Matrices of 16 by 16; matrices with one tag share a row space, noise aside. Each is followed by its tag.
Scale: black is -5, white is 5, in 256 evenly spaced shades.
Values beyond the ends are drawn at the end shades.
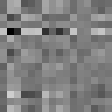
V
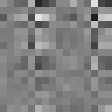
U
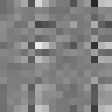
U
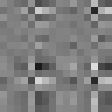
U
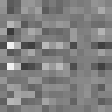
V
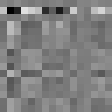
V
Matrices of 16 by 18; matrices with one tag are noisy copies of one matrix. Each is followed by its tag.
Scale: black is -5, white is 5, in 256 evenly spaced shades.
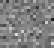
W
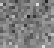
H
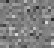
W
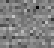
W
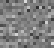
W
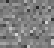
W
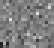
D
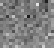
H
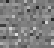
W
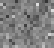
H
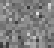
D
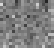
H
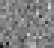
D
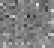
H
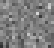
D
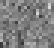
D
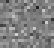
W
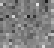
H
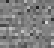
W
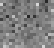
H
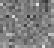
H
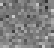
H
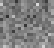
H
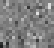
D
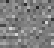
W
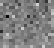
H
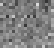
H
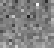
H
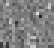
D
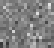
D
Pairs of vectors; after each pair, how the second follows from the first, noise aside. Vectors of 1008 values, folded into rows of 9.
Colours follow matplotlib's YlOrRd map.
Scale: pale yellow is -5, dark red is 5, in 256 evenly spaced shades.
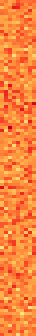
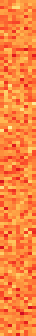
negated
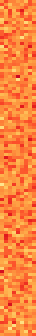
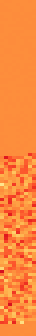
partly zeroed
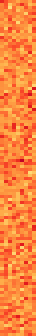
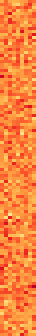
wrapped around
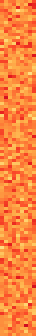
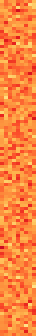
negated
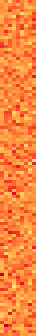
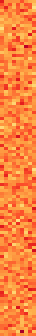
wrapped around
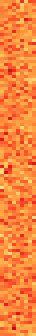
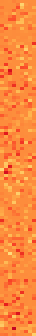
partly zeroed
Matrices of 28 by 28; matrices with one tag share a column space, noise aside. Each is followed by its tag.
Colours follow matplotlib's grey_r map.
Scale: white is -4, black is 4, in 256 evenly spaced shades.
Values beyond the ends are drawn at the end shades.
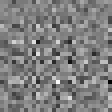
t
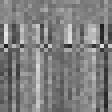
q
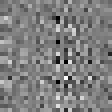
t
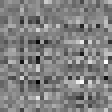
t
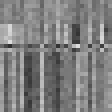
q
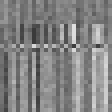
q
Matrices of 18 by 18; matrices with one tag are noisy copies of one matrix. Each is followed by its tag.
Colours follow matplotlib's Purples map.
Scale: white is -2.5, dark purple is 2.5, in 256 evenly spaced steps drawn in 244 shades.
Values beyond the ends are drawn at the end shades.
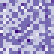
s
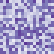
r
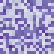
r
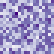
s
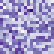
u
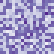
r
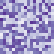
u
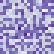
r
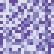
s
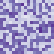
u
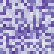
r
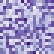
r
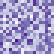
s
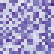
s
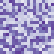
u
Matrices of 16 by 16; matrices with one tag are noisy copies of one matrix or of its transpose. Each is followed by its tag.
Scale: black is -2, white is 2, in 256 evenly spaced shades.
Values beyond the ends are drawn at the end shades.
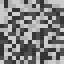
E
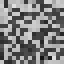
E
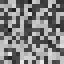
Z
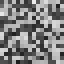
Z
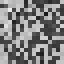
E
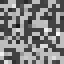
Z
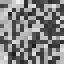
E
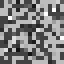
Z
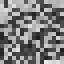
E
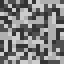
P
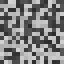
Z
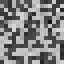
P
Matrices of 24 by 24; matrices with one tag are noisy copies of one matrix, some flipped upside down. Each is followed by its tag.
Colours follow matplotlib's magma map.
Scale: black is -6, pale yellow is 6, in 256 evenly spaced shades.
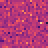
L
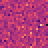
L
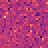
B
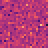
L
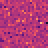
L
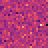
L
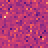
B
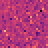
B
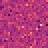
L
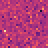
B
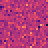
L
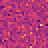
L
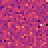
L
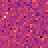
B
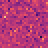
B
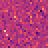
B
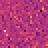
B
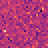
B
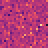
L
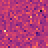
B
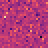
B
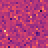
B
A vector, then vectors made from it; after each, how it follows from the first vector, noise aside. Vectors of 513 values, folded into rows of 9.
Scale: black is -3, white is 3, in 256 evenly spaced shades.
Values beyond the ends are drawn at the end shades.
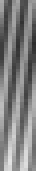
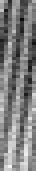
copied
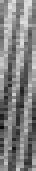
reversed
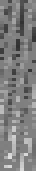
partly zeroed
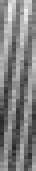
reversed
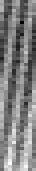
copied
